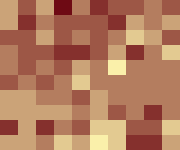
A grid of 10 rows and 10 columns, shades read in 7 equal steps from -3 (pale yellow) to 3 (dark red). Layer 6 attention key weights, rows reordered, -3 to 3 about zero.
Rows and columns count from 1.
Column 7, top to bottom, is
1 2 0 -1 -3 0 0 1 -2 -2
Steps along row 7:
same up same up down up same same same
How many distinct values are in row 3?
4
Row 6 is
1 0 1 0 -2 0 0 0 0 0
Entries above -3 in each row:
10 10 10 10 9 10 10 10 10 9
